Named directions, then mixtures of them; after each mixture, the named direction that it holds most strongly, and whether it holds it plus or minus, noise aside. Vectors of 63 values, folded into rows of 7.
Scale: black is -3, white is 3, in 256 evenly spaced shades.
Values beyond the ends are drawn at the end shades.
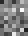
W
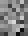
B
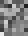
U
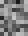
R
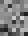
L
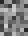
U, plus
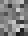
B, plus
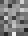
W, plus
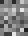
W, plus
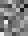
U, plus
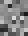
L, plus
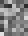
U, plus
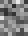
R, minus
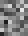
U, minus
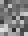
L, minus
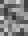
R, minus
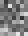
L, minus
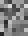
U, minus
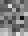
B, minus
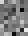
W, minus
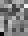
U, minus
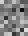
W, minus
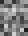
W, plus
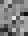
L, plus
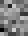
L, plus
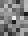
L, plus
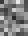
R, minus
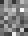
W, plus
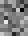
W, minus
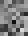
L, plus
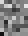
U, minus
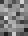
W, plus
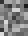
R, minus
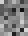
W, minus
